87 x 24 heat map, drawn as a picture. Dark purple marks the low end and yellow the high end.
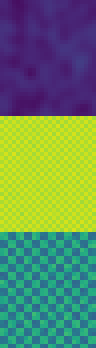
The table splits into 3 rows of 1 panel. Panel 1,1: very low, blotchy, faint in contrast. Panel 2,1: very high, checkered, faint in contrast. Panel 3,1: middling, checkered, strong in contrast.
